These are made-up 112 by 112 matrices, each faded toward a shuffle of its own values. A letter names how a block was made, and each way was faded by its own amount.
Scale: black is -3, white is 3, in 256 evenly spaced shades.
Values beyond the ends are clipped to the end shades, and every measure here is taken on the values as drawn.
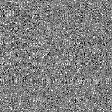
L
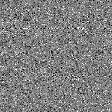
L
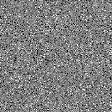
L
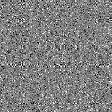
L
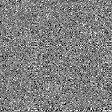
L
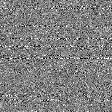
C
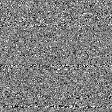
C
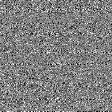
C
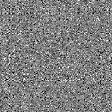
L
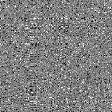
L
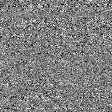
C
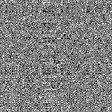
L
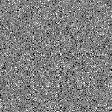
L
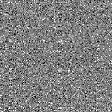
L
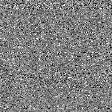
C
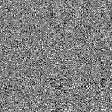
L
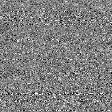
C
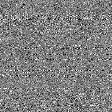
C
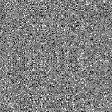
L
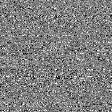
C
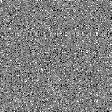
L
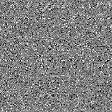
L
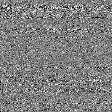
C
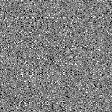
L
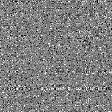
L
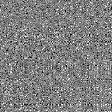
L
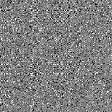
L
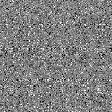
L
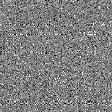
L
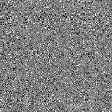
L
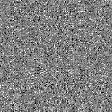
L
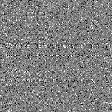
L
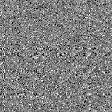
L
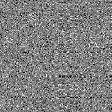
L
